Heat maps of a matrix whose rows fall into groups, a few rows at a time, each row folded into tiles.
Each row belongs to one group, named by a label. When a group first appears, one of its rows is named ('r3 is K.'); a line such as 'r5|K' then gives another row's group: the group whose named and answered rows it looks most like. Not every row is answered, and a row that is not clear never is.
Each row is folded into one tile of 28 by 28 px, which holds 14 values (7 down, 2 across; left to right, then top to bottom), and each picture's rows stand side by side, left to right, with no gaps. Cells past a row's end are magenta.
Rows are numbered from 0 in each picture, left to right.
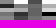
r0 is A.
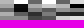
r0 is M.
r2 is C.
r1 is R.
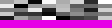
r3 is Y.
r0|M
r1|C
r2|R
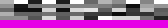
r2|Y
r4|C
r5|R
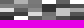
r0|C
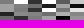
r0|R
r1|Y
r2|Y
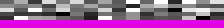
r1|C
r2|R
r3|Y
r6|Y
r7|A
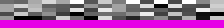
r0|R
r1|R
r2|A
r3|Y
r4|R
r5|M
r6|M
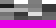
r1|M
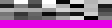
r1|A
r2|C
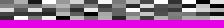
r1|C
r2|M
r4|Y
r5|M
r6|Y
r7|C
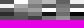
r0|R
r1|A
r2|A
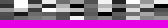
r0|A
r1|Y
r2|C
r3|A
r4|Y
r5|M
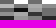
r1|R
